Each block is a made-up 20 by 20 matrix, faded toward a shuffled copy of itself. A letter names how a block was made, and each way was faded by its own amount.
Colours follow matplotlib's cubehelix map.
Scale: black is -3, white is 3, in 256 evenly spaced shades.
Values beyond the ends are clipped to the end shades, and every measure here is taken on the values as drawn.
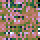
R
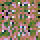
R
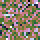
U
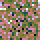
U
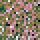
U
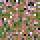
U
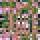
R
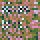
R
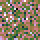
U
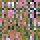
R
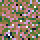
U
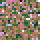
U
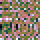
R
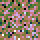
U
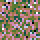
U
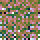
R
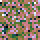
U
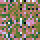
R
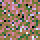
U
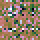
R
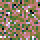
U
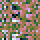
R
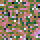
U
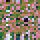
R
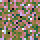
U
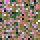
U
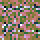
R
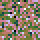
U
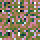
R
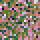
U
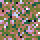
U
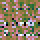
R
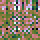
R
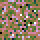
U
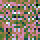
R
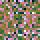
R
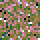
U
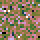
U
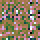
R
